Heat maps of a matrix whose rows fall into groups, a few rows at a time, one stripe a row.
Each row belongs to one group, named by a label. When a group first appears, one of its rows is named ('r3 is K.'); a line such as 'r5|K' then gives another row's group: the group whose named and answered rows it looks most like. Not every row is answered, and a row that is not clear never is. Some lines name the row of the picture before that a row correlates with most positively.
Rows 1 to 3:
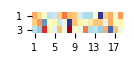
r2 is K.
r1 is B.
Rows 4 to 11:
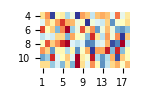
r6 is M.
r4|K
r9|K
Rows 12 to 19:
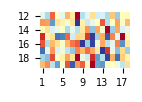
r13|K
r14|K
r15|B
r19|M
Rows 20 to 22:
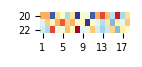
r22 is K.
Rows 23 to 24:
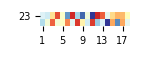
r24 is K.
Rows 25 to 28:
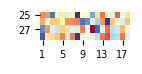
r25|K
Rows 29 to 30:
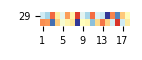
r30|K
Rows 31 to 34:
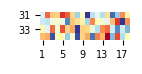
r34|K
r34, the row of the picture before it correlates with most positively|30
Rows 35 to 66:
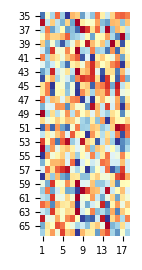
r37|K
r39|B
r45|K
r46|K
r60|K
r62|K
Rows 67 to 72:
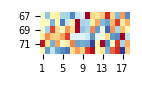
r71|K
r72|B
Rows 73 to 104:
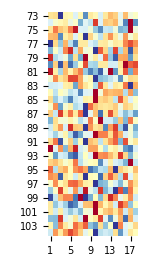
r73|K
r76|K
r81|K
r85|B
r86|K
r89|M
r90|B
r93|B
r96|K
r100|B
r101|B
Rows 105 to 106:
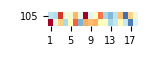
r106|M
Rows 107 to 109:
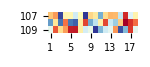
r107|K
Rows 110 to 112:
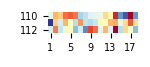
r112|K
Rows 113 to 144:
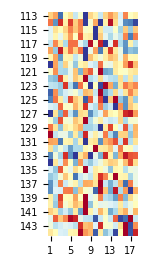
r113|K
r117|M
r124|M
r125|M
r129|K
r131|K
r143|B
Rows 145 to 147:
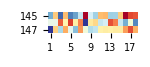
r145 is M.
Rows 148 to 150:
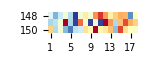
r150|B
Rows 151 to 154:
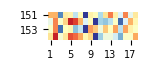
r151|K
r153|K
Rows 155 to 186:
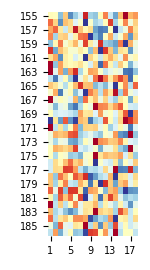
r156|K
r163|M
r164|B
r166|K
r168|B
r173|B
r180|M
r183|B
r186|K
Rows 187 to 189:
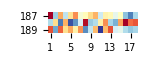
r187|M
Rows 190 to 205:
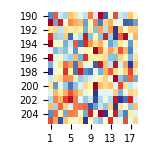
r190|M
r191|M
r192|K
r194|M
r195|B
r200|B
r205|K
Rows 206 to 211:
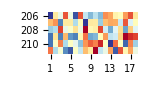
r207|K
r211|B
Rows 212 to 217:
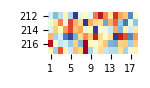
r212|B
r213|M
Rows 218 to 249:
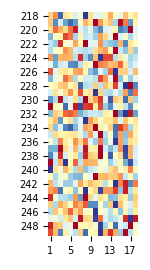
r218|K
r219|B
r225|B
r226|K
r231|M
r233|K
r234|B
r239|M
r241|B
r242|B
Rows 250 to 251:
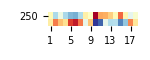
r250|B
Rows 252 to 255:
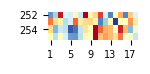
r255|B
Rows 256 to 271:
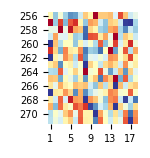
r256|B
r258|M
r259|K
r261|K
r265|K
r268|M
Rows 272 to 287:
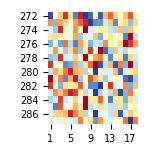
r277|M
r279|B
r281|M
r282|K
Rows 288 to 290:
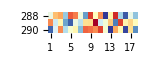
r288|M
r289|B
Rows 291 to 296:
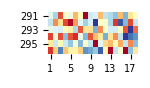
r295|B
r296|K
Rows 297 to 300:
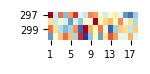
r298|B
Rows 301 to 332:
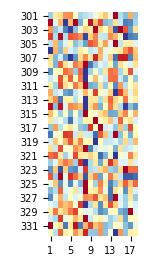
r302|M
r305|K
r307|B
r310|M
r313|K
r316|B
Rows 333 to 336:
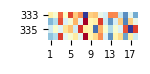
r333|M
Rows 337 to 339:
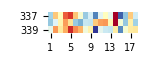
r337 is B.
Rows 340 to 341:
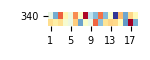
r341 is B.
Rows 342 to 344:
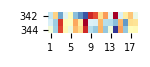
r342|K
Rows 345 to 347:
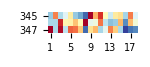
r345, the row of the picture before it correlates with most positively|342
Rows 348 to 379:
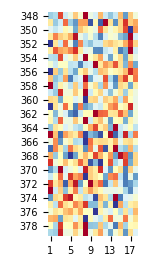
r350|B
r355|B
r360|K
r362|B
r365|K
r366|K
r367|M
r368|B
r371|M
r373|M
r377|K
